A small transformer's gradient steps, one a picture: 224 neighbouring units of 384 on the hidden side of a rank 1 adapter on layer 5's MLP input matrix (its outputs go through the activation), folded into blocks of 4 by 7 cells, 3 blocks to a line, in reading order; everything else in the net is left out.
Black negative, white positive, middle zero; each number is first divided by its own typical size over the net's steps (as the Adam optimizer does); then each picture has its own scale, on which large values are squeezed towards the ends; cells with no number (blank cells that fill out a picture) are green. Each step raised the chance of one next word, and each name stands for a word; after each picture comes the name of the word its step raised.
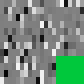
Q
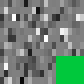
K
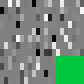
Q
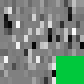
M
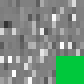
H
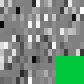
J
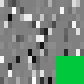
J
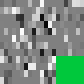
M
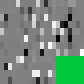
M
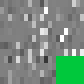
H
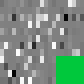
J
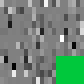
K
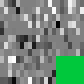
J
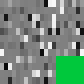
M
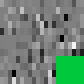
H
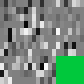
Q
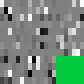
J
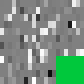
H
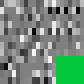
M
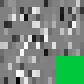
Q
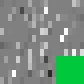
H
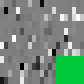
H
